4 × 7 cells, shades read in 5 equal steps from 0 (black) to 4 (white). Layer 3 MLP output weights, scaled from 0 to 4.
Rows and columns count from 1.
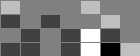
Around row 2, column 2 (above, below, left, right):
2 1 1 1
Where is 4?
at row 3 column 5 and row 4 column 5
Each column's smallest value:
1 1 1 1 2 0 2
